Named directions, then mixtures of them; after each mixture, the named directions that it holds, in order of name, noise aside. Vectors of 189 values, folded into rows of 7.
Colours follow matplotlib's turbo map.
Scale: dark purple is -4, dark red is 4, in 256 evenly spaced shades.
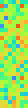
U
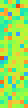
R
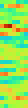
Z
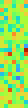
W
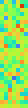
U, W, Z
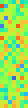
U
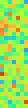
R, W, Z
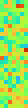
R, W, Z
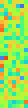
R, U, W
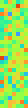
R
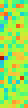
R, U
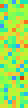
U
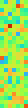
R, Z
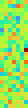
R, W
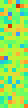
R, Z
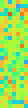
R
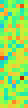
R, U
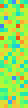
U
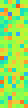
R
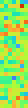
U, Z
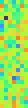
U, W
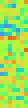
R, W, Z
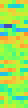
Z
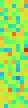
W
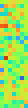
R, U, Z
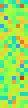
U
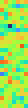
R, W, Z
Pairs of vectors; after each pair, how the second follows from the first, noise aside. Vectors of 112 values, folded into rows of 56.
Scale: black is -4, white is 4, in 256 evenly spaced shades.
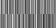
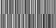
copied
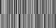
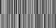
copied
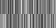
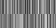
wrapped around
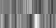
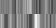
copied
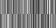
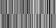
negated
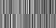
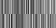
negated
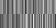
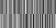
negated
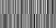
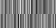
wrapped around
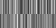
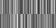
copied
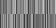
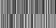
negated
